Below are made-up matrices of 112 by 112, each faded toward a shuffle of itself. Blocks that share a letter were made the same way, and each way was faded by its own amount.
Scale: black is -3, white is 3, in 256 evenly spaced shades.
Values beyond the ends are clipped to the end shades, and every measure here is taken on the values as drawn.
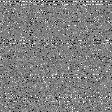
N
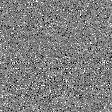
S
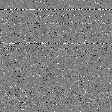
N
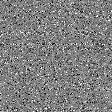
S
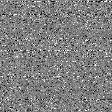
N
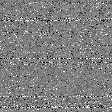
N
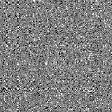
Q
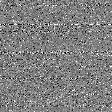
N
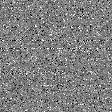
S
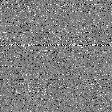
N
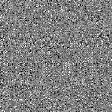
Q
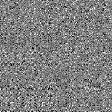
Q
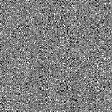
Q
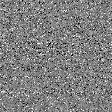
S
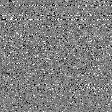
N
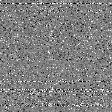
N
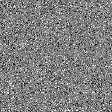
S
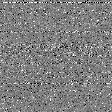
N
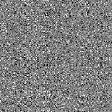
Q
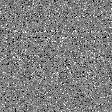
S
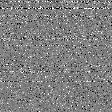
N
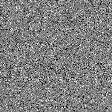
S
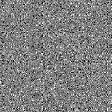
Q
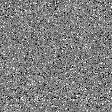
S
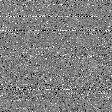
N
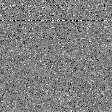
S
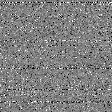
N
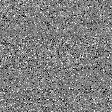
S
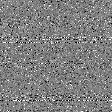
N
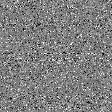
S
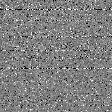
N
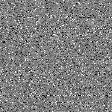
S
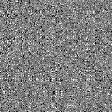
Q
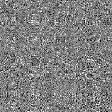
Q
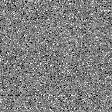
S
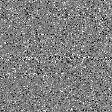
S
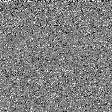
S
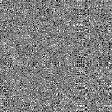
Q
